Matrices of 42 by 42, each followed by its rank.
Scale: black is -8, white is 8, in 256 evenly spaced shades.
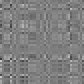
two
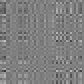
two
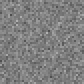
full rank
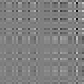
one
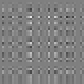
one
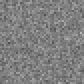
full rank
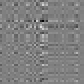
two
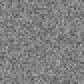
full rank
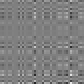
one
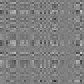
two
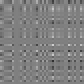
one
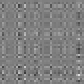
two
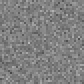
full rank
